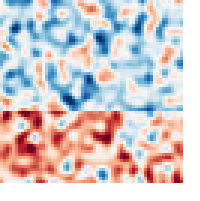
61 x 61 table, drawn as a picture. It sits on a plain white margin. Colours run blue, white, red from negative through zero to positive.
Histogram: bell-shaped. Stripes: none. Grain: blotchy. Seam: horizontal, 60% of the way down, the bottom part higher. Lone odd cells: none. Average level on the scale: 50%.
